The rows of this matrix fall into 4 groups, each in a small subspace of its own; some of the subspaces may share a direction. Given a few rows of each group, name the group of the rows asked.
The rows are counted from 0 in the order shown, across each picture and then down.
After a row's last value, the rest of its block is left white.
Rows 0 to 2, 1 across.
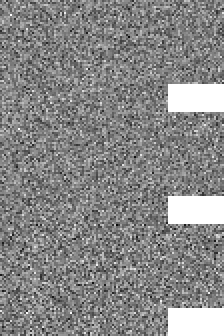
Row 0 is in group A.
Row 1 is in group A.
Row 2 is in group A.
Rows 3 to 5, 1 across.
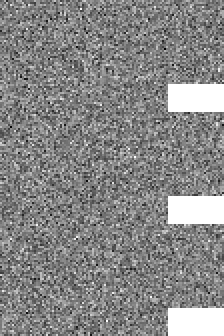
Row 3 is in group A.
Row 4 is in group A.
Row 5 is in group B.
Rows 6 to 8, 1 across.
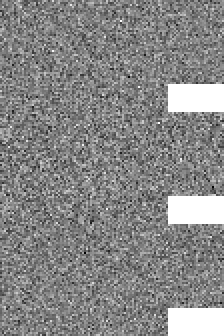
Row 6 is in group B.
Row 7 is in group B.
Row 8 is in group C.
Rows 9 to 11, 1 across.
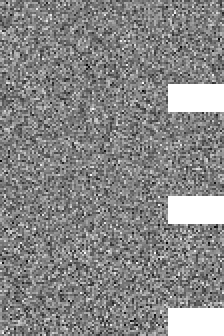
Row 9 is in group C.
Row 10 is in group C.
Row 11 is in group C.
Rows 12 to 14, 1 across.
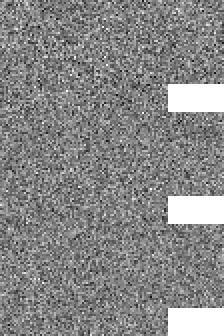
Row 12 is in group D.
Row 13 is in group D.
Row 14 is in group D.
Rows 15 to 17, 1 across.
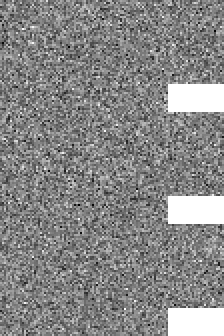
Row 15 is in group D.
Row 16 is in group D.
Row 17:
A
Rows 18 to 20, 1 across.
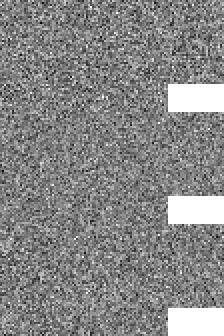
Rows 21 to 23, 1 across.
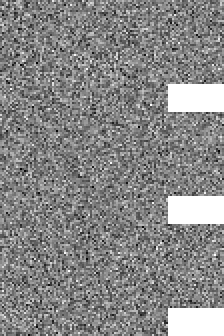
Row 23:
D
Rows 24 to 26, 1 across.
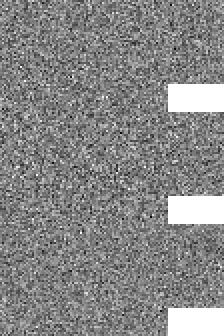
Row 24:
C
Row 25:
B
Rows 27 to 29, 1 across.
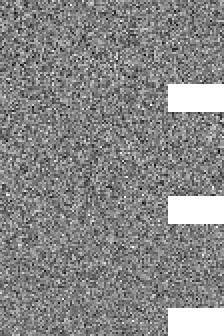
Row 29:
C
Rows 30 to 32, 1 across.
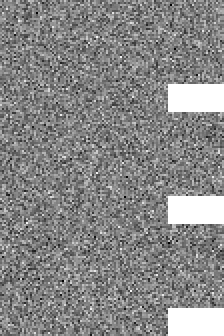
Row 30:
C
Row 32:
D
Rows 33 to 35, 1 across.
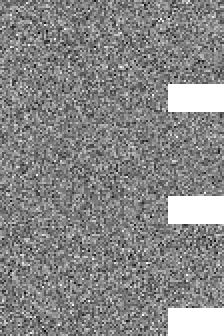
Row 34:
B
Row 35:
A
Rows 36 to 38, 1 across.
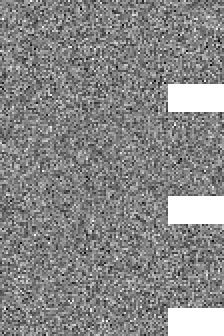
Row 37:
C
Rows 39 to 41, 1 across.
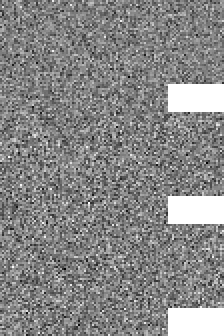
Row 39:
B
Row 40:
D
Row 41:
A
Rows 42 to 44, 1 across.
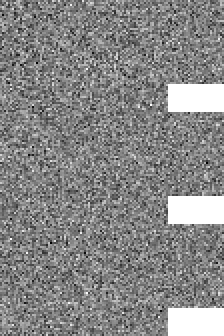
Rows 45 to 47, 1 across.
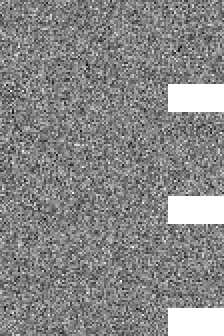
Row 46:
A
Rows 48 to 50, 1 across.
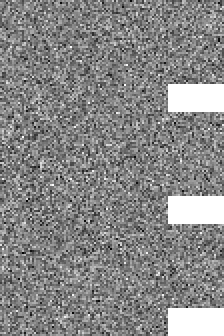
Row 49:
A
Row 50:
D
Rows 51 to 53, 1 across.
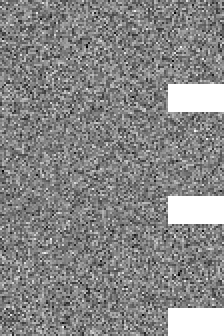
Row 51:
C
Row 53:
C
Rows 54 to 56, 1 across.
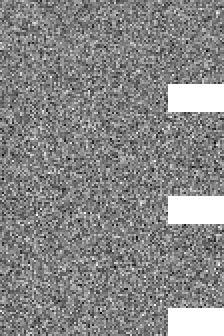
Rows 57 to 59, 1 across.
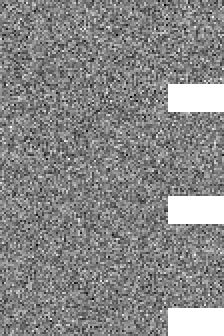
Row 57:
C
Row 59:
A
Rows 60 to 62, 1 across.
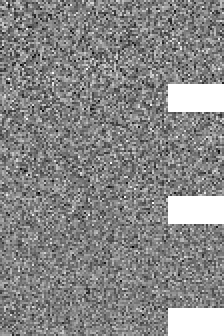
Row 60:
B
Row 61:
A
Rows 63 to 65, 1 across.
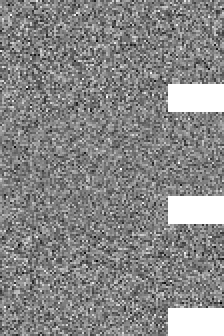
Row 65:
C
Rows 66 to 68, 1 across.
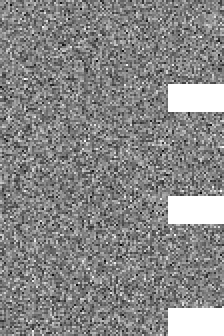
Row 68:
B
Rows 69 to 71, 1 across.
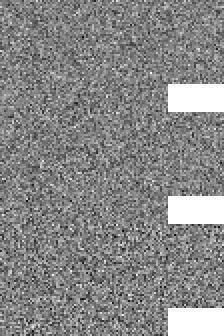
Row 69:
A
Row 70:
A
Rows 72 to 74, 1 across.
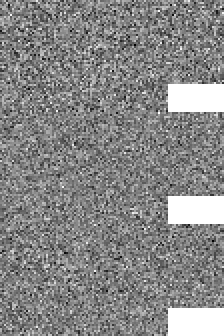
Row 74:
D
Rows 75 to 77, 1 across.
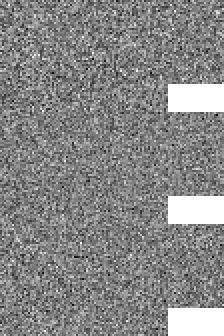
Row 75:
B
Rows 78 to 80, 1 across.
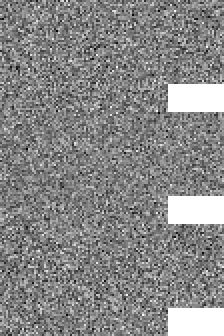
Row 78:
A
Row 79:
C
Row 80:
D
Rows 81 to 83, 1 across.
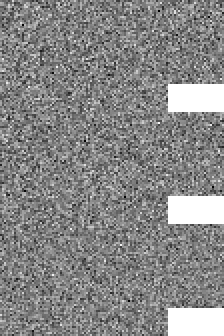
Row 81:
A
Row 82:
C
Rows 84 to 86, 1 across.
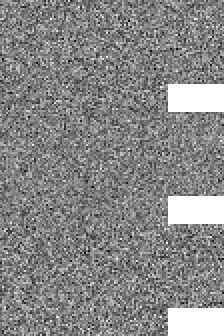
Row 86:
C
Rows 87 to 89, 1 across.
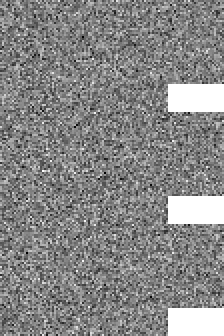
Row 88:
D
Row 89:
A
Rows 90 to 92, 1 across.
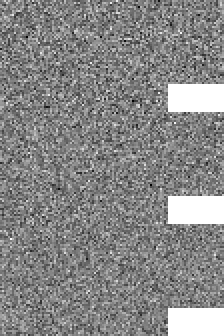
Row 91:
B
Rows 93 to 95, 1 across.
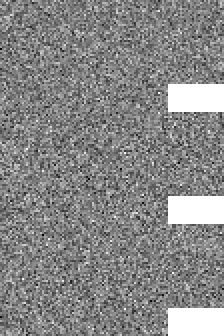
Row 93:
C
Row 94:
C
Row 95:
D
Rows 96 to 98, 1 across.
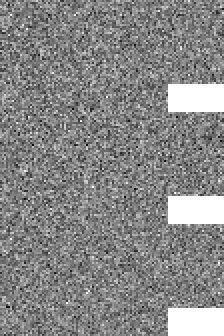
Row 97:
A
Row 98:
D
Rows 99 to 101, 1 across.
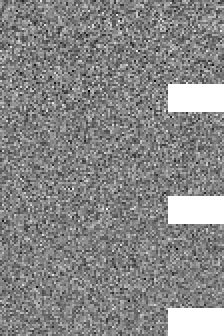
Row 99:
D
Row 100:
C
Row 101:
B
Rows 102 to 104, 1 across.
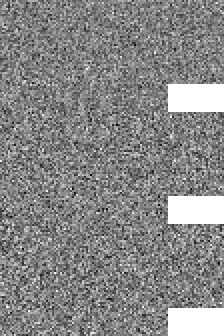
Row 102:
C
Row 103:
C
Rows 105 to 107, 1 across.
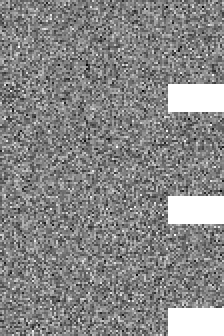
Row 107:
B
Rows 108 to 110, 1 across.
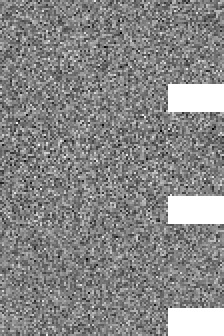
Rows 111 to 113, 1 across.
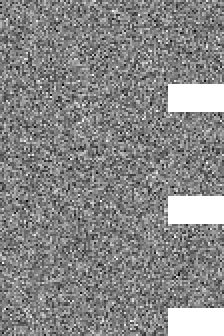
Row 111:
A
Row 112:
D
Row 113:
C
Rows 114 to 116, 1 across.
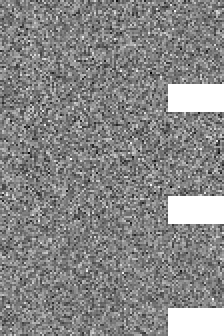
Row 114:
B
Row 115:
D
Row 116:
C
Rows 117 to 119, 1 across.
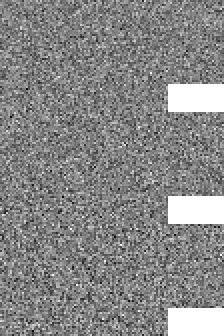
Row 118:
A
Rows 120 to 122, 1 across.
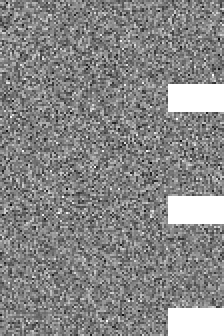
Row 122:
B
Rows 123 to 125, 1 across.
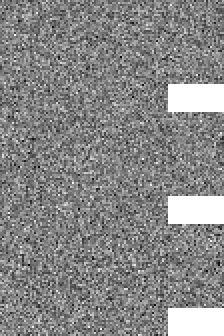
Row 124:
D
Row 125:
A
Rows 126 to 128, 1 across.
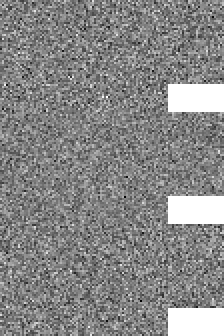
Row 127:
D
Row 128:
B
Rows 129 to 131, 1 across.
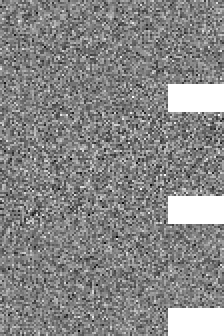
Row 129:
C
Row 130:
B
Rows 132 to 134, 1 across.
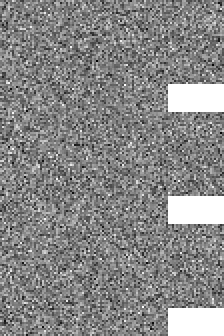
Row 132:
D
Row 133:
A
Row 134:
A
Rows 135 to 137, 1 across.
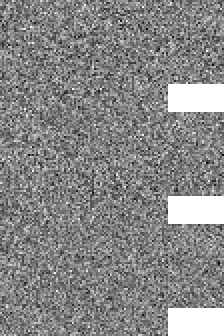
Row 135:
D
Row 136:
D
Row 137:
A
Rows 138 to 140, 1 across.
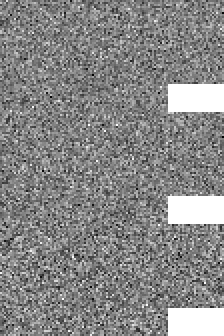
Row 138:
A
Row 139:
D
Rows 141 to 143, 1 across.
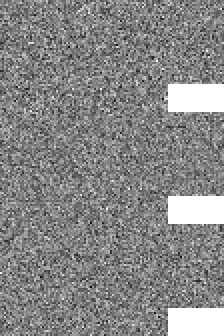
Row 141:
D
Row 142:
B
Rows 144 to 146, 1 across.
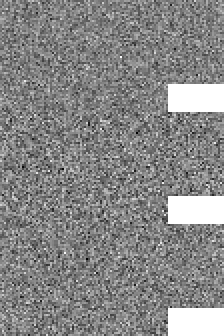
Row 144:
C
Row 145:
D
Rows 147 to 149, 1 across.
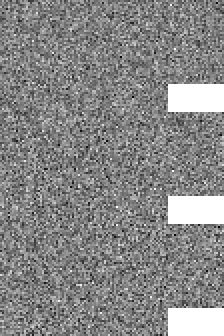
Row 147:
C
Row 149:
B
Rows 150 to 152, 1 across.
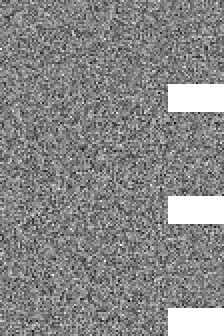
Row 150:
C
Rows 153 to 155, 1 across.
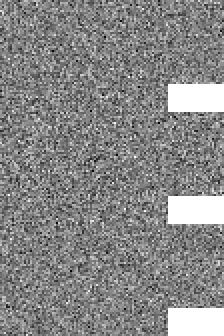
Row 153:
B
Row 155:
D
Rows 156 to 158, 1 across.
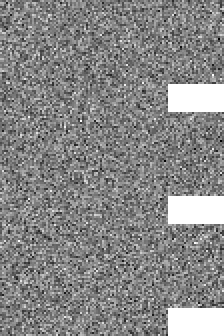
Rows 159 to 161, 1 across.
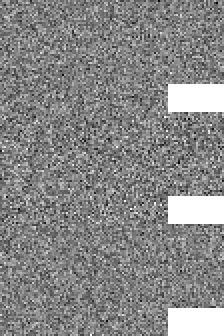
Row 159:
C
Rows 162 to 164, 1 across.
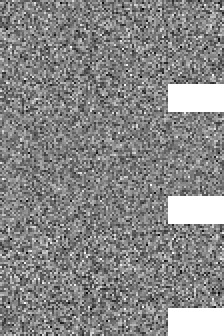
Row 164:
A
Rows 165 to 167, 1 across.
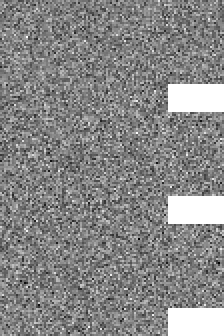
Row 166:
D
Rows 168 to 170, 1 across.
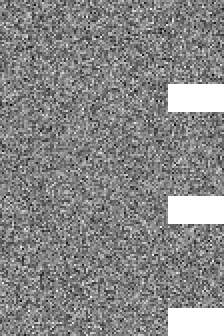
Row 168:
C
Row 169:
C
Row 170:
A
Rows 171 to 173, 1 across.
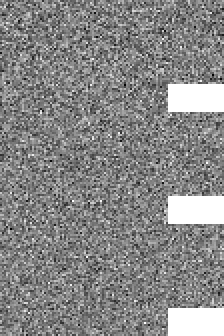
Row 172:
D
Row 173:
A
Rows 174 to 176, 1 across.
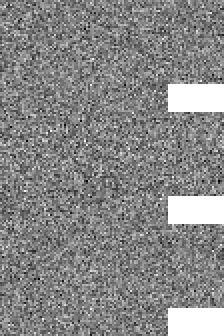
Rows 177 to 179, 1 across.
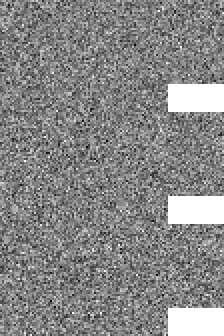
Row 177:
A
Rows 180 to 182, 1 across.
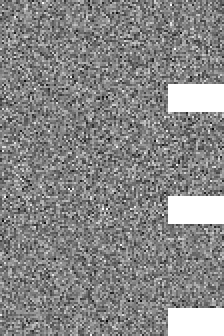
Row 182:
B
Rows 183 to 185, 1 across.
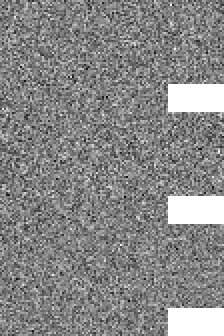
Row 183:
C
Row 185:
B
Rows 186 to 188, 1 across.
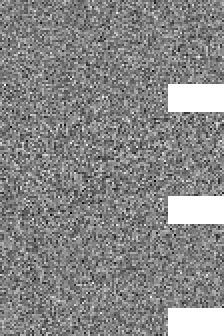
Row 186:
C
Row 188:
B
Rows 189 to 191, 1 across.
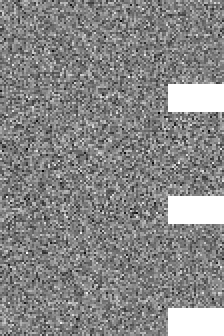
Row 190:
C
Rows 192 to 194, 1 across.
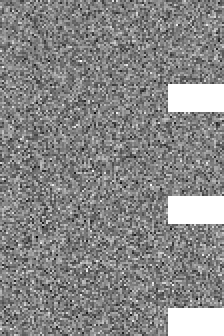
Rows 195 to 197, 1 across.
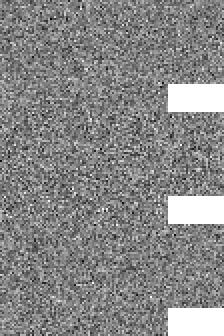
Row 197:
B
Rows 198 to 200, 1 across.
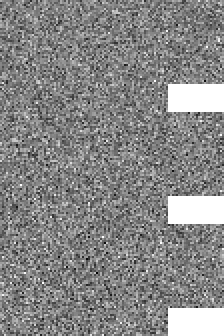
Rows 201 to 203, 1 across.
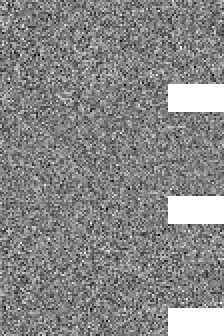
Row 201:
D
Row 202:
B
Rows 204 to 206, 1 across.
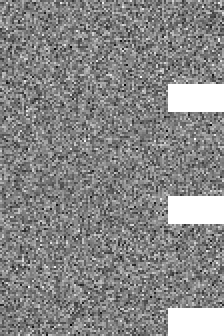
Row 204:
B
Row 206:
A
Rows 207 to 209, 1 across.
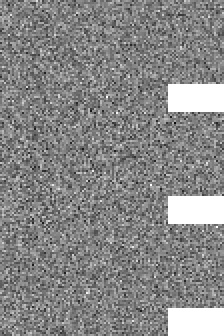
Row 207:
B
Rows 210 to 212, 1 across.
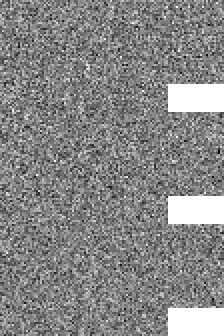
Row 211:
B
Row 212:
B
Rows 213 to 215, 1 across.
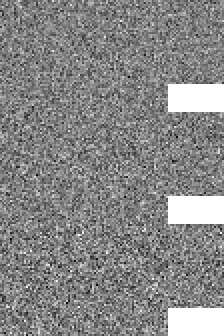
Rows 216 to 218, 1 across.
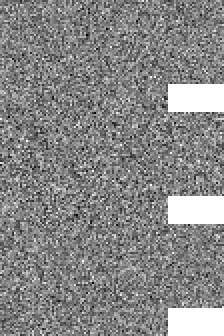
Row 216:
D
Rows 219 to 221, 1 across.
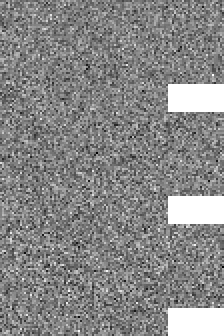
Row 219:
C
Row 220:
D
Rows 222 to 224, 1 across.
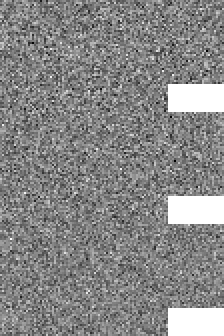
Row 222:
D
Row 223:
C
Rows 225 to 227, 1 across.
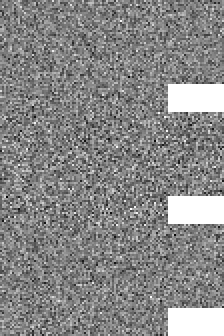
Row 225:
B
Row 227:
B
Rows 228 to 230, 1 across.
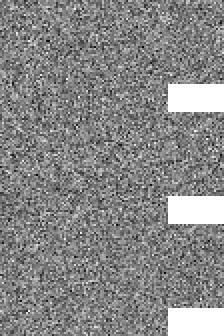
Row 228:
D
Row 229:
A
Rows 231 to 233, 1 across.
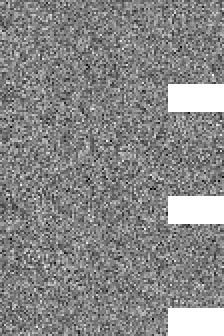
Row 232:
D
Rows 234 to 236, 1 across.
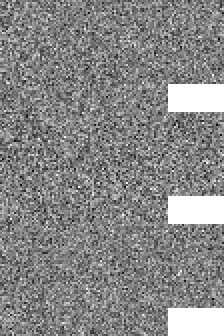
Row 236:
C
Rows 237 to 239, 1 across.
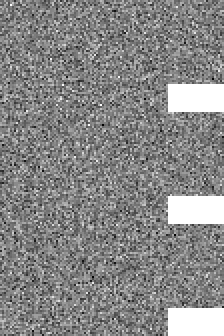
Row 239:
B
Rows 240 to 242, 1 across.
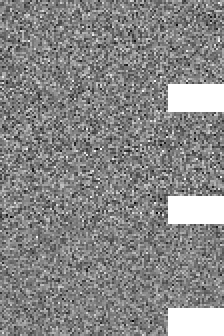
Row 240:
A
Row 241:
C
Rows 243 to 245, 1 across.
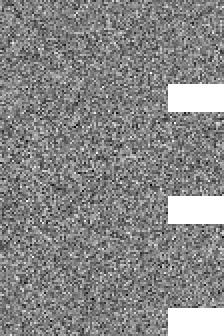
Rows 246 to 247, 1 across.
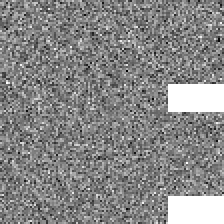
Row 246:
D
